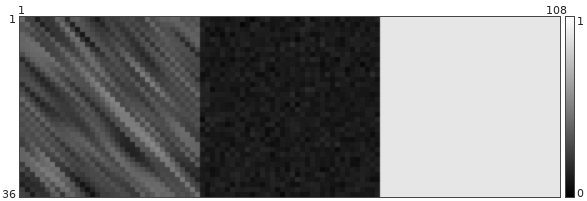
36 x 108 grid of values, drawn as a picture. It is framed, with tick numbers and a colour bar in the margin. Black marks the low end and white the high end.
The table splits into one row of 3 panels. Panel 1,1: low, slanting down to the right. Panel 1,2: very low, fine-grained, faint in contrast. Panel 1,3: very high, flat.
